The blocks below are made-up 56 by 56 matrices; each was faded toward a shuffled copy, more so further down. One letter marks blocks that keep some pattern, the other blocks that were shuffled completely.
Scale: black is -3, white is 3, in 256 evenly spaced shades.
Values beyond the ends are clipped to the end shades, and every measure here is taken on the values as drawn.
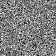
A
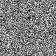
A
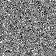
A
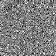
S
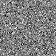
S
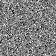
A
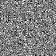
S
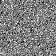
A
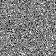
S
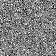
A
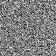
S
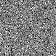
A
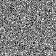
S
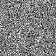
S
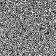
S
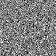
S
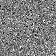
A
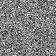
S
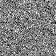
A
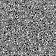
A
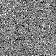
S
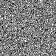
A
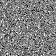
A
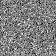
A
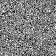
S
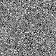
S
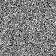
A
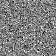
A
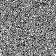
A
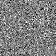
S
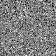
A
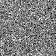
S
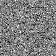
S
